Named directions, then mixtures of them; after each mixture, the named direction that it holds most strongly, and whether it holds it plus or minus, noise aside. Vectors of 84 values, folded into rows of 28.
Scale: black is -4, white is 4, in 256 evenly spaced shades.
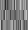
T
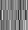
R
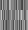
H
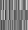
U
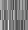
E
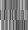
E, plus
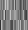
T, minus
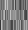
T, minus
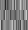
T, plus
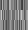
H, plus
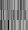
E, minus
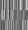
U, plus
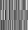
U, plus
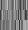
R, plus
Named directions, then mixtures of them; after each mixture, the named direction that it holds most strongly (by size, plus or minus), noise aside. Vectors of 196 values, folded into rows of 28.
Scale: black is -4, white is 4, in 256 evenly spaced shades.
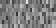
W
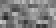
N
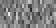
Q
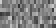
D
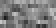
N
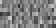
D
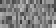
D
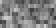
N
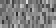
W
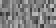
D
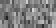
W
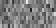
W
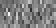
Q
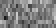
Q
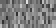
W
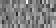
W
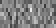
Q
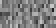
D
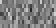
Q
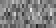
Q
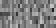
D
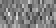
Q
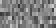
D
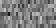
D
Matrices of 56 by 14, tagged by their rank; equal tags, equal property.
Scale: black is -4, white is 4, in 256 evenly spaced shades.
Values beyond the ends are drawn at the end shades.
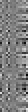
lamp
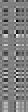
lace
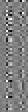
lamp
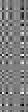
lace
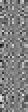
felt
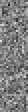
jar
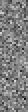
jar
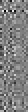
felt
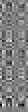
lamp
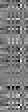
lamp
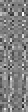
felt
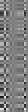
lace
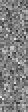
jar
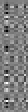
lamp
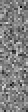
jar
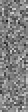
jar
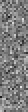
jar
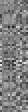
felt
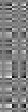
lace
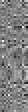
felt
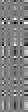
lace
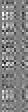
lamp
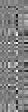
lamp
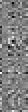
felt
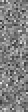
jar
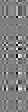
lace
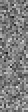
jar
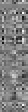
felt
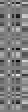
lace
